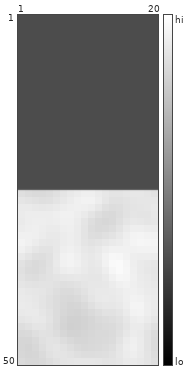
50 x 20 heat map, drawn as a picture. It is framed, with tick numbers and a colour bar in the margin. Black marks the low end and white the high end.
The table splits into 2 rows of 1 panel. Panel 1,1: low, flat. Panel 2,1: very high, blotchy, faint in contrast.
